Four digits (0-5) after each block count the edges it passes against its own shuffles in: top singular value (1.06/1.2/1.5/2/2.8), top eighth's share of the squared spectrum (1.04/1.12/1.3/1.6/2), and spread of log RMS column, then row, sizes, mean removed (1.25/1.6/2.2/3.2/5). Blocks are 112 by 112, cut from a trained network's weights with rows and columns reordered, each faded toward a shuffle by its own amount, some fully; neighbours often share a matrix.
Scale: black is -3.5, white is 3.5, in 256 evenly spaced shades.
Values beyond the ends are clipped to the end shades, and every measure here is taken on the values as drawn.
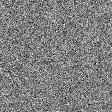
0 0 0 0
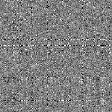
4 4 3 2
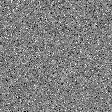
0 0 0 0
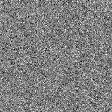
2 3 1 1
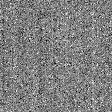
2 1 0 1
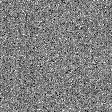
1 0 0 0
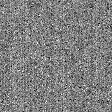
2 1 0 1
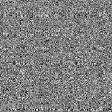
3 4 2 3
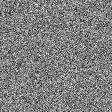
1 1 0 0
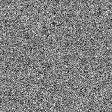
3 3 0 1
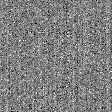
3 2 0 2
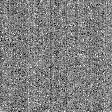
3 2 0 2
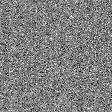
1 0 0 0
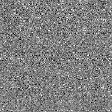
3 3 0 3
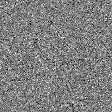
1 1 0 1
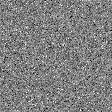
0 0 0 0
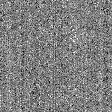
2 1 1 0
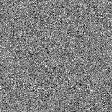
2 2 1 1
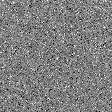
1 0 0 0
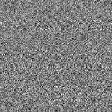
4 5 1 3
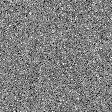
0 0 0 0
